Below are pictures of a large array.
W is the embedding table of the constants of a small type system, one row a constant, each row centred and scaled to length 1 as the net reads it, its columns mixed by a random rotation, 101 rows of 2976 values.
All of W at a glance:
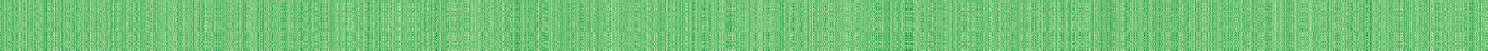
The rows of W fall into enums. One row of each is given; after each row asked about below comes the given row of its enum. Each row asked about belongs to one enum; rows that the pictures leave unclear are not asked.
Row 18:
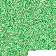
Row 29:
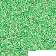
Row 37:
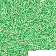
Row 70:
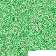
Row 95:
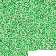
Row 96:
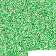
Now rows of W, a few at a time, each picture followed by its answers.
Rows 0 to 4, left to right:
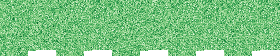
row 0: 70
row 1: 95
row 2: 37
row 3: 95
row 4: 95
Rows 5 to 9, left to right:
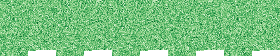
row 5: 70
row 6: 18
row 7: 18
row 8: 96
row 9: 70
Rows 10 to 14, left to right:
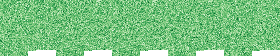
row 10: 95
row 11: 37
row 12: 37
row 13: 96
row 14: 70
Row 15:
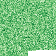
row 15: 96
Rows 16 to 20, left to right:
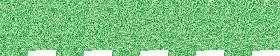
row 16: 70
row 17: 70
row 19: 37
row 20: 37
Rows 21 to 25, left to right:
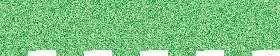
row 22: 95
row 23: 95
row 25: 96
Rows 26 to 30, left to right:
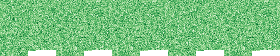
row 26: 70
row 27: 96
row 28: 96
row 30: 96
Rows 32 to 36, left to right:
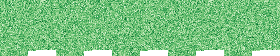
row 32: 18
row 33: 95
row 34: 70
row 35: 37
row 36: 96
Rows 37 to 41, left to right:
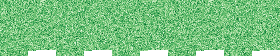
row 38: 29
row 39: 96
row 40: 37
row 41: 70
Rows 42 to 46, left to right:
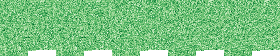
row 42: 96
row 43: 96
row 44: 95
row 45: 37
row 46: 37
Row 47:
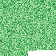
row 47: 95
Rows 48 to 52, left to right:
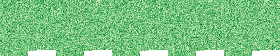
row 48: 95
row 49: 37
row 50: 95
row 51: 96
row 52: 18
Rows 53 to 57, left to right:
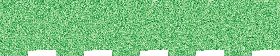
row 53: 95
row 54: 95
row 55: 18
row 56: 18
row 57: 96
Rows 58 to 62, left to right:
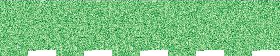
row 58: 18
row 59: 96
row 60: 96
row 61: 29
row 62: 95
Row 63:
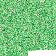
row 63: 96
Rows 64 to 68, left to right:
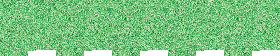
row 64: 95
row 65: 70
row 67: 37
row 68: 70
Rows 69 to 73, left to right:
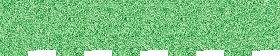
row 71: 70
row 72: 70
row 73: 37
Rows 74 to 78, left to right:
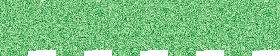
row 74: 18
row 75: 96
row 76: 70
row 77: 70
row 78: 96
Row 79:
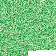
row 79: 37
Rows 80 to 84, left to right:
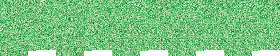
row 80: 37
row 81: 70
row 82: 95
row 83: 95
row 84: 95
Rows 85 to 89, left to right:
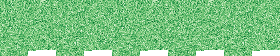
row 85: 18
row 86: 29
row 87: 18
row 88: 37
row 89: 29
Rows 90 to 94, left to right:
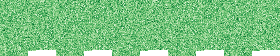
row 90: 96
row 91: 95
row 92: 18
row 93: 95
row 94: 70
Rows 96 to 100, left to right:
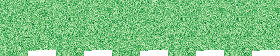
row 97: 70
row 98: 37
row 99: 70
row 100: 70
